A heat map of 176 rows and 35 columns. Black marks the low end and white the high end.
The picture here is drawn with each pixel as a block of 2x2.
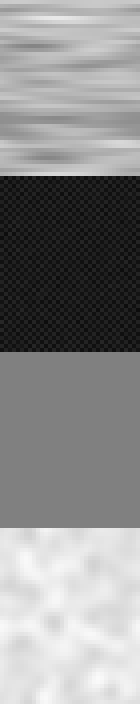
The table splits into 4 rows of 1 panel. Panel 1,1: high, streaked across. Panel 2,1: very low, checkered, faint in contrast. Panel 3,1: middling, flat. Panel 4,1: very high, blotchy, faint in contrast.
